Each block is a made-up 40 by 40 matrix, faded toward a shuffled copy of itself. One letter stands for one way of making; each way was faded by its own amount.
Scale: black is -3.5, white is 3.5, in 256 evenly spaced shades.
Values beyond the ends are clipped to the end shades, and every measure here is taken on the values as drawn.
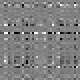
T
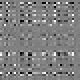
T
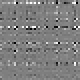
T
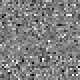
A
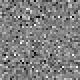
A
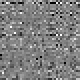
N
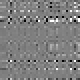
T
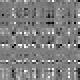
T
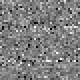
A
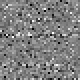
A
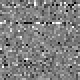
A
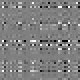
T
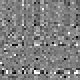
N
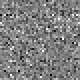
A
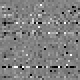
N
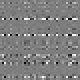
T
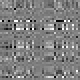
T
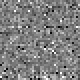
A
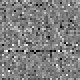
A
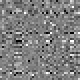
N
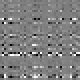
T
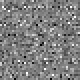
A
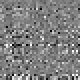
N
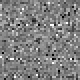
A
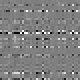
T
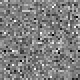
A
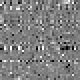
N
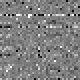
N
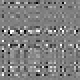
T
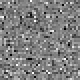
A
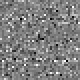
A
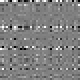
T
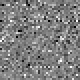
A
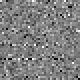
A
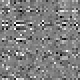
N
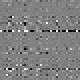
T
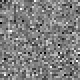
A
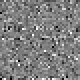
A
